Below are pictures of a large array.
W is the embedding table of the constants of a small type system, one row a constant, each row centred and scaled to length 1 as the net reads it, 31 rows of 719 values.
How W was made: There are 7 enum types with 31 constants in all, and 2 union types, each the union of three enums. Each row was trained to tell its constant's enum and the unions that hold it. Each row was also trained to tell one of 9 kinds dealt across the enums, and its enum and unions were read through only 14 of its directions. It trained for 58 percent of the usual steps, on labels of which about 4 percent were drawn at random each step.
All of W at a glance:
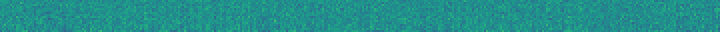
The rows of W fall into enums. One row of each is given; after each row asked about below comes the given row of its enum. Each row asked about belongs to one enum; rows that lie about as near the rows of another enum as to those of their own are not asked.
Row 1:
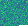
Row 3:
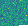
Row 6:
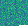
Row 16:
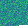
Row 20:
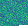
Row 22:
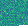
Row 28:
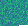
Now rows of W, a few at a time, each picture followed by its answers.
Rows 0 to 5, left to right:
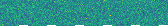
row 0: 6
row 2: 22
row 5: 20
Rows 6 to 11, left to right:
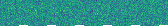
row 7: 6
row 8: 28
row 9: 22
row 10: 22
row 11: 28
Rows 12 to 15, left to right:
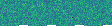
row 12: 22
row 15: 3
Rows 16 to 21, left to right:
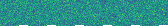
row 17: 16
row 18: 20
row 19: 20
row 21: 28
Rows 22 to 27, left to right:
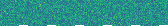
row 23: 20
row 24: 6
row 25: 28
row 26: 6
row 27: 16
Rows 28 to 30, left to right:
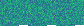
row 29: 6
